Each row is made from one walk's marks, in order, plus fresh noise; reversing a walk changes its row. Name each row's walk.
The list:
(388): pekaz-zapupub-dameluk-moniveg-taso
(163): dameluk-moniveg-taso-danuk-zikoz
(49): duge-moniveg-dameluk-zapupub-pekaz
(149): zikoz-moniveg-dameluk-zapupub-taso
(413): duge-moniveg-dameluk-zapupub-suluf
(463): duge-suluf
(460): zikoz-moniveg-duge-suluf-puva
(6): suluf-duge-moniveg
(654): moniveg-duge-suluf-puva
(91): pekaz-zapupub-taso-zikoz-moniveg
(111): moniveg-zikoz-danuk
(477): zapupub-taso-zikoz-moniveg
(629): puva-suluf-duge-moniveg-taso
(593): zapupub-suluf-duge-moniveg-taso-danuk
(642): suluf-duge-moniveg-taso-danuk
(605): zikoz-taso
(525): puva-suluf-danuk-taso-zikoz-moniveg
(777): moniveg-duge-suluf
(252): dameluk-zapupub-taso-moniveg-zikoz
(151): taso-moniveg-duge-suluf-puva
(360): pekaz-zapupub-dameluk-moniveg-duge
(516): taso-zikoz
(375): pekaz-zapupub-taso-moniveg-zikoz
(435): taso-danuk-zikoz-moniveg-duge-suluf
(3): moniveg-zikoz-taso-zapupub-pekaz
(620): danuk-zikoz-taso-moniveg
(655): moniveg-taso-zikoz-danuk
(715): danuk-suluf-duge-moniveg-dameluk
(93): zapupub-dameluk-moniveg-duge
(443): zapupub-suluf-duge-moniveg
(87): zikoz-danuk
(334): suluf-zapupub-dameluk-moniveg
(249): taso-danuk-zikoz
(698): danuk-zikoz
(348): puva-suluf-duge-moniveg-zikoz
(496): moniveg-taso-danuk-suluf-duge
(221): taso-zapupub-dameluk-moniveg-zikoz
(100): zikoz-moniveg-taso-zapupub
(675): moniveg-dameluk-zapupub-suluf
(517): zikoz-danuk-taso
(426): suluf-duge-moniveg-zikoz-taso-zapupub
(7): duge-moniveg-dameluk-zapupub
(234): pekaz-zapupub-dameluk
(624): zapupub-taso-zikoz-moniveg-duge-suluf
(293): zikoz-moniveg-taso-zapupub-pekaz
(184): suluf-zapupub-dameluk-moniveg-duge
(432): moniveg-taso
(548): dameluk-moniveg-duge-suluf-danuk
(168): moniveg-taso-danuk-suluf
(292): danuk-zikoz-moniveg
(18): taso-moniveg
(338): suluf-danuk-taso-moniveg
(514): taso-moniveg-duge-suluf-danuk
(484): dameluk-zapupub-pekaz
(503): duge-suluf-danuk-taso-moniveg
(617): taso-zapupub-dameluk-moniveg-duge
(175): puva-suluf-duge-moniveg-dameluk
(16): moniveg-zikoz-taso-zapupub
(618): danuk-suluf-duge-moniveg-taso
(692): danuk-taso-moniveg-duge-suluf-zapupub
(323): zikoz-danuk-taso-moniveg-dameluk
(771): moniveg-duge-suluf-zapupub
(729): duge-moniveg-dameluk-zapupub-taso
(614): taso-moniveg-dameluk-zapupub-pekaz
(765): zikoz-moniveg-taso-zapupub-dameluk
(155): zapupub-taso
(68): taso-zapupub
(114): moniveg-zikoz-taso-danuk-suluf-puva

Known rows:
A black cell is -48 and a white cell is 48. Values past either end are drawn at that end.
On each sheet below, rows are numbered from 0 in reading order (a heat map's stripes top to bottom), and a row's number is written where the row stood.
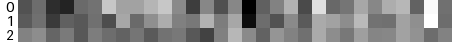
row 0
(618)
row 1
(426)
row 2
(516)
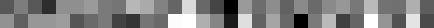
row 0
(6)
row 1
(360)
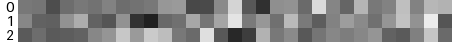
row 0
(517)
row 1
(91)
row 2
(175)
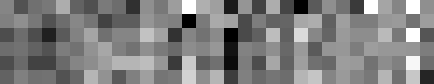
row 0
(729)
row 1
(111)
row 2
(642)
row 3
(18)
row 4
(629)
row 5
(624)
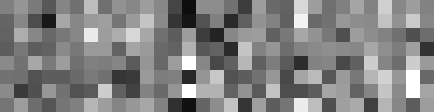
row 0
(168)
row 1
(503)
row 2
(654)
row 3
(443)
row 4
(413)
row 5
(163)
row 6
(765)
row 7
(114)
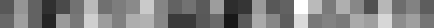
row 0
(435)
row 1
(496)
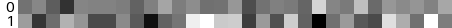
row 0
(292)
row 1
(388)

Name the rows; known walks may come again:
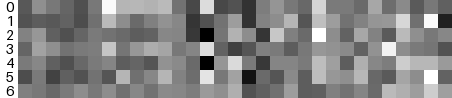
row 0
(151)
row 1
(593)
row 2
(249)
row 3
(777)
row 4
(655)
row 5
(426)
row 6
(432)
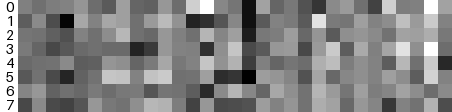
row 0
(7)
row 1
(503)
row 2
(18)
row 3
(163)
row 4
(624)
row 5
(715)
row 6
(516)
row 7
(348)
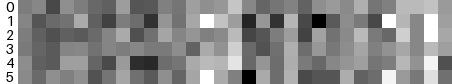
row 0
(16)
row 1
(729)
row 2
(323)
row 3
(605)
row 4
(91)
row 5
(617)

